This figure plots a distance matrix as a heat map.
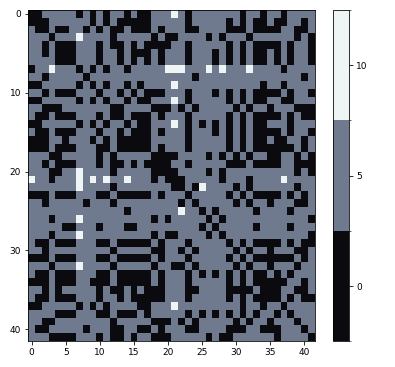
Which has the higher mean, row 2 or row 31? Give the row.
2
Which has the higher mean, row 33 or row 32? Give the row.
32
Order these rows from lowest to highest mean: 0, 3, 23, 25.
23, 0, 3, 25
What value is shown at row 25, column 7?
5
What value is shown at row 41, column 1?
5
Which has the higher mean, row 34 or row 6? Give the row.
6
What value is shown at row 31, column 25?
5
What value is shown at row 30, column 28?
5
